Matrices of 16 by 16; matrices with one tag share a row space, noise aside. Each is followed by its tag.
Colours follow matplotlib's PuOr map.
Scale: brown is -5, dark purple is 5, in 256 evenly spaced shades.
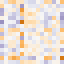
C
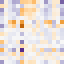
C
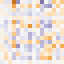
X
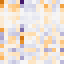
C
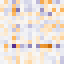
X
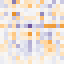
X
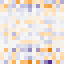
X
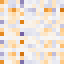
C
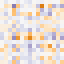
X
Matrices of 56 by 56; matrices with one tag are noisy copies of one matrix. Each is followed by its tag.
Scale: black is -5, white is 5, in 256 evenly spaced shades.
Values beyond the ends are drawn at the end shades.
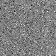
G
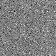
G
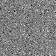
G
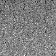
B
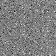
G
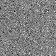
G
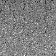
B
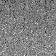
B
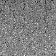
B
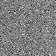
G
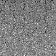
B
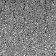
B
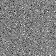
G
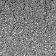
B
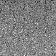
B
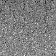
B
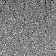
B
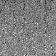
B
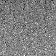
B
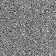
G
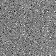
G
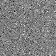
G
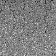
B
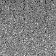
B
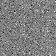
G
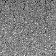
B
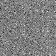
G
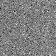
G
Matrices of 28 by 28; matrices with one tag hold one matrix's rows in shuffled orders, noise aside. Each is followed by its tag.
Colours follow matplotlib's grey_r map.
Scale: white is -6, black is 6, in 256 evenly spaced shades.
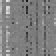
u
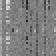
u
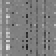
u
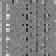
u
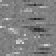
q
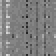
u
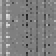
u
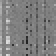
u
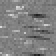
q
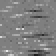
q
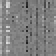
u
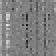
u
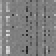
u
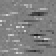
q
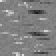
q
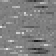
q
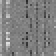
u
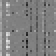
u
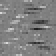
q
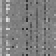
u
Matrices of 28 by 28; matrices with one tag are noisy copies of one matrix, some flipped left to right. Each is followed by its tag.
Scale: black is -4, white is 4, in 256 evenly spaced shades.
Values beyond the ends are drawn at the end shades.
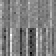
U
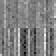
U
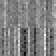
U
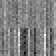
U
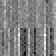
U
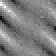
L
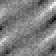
L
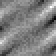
L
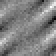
L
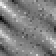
L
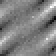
L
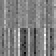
U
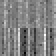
U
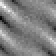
L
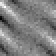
L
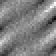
L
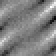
L
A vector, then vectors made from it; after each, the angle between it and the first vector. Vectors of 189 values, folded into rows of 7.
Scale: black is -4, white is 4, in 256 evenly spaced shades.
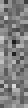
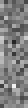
nearly parallel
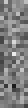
nearly opposite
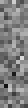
partly opposed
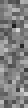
orthogonal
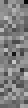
partly aligned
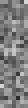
partly opposed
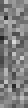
nearly opposite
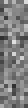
nearly opposite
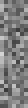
nearly parallel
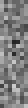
nearly parallel
